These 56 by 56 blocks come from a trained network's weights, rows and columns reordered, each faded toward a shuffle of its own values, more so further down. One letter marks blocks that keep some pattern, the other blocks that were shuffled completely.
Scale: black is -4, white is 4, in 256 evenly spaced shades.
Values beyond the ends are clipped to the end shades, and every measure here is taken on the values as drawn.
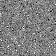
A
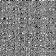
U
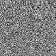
U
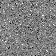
A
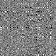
U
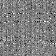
U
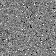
A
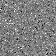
A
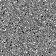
A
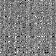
U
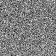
A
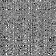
U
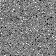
A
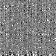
U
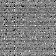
U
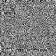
U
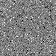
A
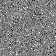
A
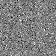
A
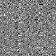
U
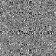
U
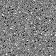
A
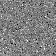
A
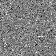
A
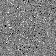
A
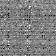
U
